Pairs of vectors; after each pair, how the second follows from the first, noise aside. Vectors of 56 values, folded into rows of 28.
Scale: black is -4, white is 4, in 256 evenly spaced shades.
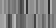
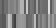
negated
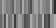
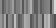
negated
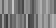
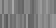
shrunk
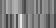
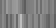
shrunk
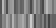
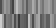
wrapped around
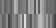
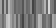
wrapped around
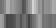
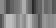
negated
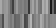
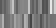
negated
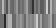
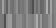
shrunk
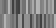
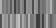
reversed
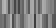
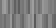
shrunk
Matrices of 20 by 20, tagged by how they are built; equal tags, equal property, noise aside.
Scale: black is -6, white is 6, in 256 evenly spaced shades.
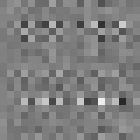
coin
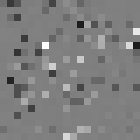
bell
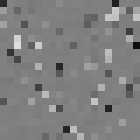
bell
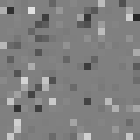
bell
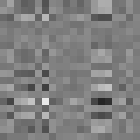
coin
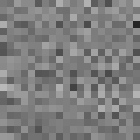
coin
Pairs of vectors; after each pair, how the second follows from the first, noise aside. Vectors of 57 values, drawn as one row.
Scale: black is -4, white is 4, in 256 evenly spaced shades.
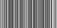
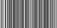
reversed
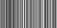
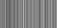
shrunk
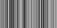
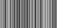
shuffled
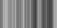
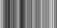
reversed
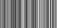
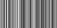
reversed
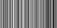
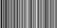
shuffled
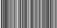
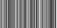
reversed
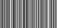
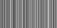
shrunk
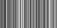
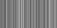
shrunk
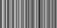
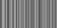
shrunk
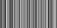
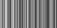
sign-scrambled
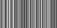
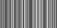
shuffled
